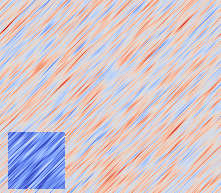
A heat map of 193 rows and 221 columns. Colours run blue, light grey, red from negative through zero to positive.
Ninth with the lowest average: bottom left. Average level on the scale: 50%. Odd patch: lower, in the bottom left. Mirror symmetry: none.
